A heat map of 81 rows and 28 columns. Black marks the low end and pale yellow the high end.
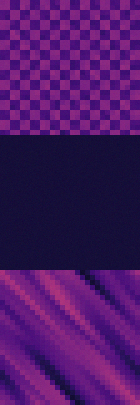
It is made of 3 by 1 panels. Panel 1,1: low, checkered. Panel 2,1: very low, flat. Panel 3,1: low, slanting down to the right.
